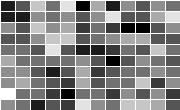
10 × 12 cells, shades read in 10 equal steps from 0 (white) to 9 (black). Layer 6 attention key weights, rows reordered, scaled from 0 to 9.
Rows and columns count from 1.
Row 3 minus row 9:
4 1 -3 -3 -6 2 0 0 5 3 2 -3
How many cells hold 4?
21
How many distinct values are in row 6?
5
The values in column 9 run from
2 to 9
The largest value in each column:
8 8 8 8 9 9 8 9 9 9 7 7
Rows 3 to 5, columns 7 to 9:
5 7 9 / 5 4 3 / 8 7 5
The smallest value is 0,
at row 9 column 1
